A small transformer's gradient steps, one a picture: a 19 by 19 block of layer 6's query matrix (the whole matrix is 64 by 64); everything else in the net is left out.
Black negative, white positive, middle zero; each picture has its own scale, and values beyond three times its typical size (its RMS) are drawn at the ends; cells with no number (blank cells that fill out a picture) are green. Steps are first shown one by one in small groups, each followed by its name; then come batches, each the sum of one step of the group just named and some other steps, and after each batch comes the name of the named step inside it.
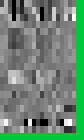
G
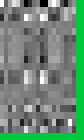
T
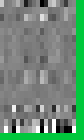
T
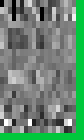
G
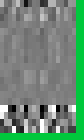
T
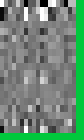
T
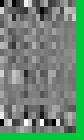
G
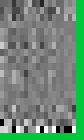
G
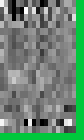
G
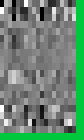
G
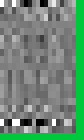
T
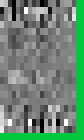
G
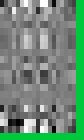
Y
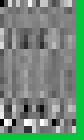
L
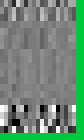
L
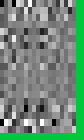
L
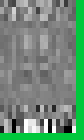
Y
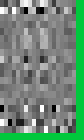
Y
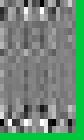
L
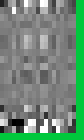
Y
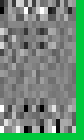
L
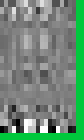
Y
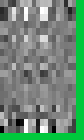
Y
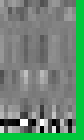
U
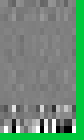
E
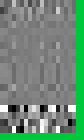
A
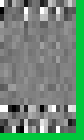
A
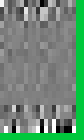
E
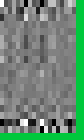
U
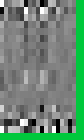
U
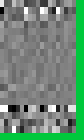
A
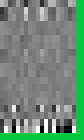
E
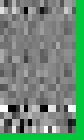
A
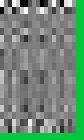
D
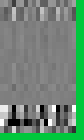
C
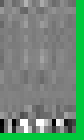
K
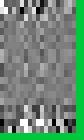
K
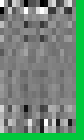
D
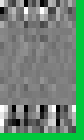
C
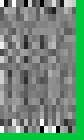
D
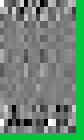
C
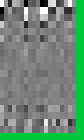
D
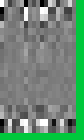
K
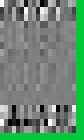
C
